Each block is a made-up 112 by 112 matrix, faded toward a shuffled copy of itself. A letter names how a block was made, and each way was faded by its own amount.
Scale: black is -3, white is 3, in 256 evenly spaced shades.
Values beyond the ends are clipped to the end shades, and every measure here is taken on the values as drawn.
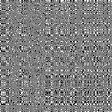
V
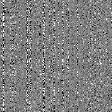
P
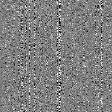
P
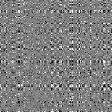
V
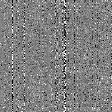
P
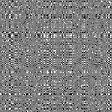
V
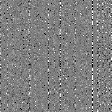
P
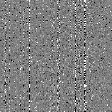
P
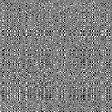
V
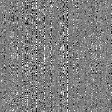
P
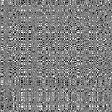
V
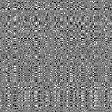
V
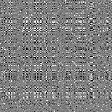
V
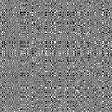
V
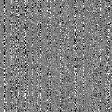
P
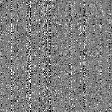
P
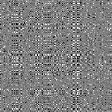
V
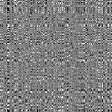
V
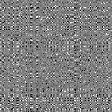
V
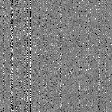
P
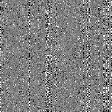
P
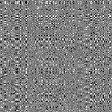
V
